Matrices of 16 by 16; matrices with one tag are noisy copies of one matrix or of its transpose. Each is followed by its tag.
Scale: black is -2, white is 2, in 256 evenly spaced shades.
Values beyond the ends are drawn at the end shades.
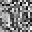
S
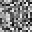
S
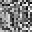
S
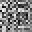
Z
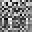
Z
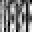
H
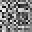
Z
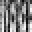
H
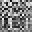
Z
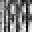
H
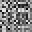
Z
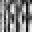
H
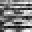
H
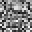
S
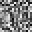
S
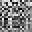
Z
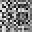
Z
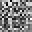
Z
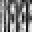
H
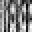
H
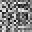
Z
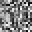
S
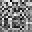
Z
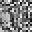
S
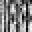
H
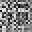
Z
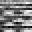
H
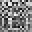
Z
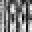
H
